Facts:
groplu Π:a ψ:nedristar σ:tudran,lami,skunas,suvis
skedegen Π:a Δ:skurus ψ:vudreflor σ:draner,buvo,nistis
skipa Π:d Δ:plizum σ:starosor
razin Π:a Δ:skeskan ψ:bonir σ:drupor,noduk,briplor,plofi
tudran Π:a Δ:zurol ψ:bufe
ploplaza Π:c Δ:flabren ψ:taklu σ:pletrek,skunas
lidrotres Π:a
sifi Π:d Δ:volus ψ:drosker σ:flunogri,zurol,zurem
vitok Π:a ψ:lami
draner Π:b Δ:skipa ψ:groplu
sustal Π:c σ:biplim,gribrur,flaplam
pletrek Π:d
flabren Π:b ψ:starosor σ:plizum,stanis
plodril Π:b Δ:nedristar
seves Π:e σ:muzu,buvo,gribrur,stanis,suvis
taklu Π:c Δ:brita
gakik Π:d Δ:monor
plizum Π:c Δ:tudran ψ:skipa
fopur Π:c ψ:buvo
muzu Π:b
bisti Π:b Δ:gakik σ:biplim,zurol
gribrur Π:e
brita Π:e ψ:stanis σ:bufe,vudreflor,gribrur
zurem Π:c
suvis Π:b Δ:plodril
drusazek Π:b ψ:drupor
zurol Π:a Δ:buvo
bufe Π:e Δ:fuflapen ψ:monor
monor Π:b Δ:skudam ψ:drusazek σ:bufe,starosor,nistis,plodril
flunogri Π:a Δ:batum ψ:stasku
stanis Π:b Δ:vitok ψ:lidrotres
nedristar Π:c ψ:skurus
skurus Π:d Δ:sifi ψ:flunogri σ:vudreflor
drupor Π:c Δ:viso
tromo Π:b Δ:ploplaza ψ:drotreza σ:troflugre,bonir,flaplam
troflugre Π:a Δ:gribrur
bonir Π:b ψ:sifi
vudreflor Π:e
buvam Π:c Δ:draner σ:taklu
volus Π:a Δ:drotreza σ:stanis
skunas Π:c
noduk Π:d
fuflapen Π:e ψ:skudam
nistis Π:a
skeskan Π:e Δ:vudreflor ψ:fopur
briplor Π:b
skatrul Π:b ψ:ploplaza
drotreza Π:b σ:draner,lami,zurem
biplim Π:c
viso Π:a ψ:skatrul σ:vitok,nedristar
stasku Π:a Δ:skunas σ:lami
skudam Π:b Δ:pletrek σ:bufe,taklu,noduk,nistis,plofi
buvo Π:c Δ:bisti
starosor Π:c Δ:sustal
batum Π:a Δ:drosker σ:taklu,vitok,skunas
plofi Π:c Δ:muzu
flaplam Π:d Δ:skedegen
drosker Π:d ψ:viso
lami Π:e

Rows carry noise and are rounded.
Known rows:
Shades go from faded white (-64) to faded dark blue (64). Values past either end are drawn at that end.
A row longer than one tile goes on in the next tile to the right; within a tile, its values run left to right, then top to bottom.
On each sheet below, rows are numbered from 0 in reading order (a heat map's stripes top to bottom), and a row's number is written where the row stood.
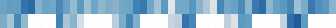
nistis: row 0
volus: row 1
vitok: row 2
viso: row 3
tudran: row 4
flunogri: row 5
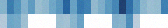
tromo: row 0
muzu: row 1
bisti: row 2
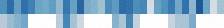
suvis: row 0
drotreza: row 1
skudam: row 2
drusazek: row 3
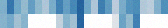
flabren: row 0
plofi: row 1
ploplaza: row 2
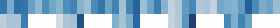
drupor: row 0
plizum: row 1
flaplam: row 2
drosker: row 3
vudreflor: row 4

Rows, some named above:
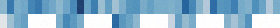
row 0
draner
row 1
lami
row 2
seves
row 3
buvam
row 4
stanis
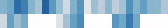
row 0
buvam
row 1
sifi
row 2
brita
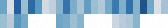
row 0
bufe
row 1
flabren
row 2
drusazek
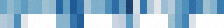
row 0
skedegen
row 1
gakik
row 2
monor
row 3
batum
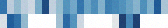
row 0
skurus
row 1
stasku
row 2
nedristar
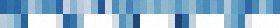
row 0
buvo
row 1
skurus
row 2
fopur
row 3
groplu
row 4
batum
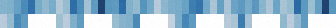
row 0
vitok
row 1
skipa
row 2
stanis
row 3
vitok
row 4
razin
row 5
skipa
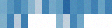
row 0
sustal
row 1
zurol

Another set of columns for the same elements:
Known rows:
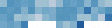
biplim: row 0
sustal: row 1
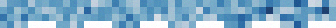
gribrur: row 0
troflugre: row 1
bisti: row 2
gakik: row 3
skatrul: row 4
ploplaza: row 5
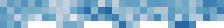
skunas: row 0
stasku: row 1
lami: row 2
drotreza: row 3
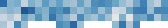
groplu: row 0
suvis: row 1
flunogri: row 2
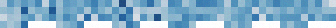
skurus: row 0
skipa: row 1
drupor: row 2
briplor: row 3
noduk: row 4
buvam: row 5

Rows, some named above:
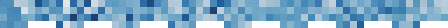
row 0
drusazek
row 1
razin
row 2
skudam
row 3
drosker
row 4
vitok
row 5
buvam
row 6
tromo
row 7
plizum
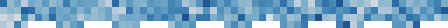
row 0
groplu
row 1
fopur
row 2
batum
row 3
monor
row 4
bisti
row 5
flabren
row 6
tudran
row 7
tromo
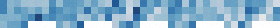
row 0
skedegen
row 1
sustal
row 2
draner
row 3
plizum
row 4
nedristar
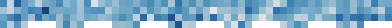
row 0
viso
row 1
zurol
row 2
skipa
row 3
bufe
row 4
nedristar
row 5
buvo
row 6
brita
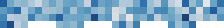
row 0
tudran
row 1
seves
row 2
flunogri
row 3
sifi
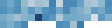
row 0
volus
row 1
flaplam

